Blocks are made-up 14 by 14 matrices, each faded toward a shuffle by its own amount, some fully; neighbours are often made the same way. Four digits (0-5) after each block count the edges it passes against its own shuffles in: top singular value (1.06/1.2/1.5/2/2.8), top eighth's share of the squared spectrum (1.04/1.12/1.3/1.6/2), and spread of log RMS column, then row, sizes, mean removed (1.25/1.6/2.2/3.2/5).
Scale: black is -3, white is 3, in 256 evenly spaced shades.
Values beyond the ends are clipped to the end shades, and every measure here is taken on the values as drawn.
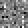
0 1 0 0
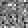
0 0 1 0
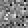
1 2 0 0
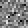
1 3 0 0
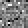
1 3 0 0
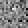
1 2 0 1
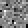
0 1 0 0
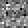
2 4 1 0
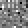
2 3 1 0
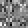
3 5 2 2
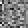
3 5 2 1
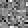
1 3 0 0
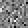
0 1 0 0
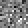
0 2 0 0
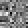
3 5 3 2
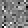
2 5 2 1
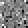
0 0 0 0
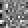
2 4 1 1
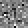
0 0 0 0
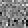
2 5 1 1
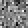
1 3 0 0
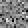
2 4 0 0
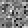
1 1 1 0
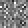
1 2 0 0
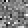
0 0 0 0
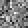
1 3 0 0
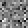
2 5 1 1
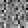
2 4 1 0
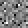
1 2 0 1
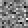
0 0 0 0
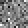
0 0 0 0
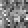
2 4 0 0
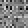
3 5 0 1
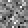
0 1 0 0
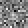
0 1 0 0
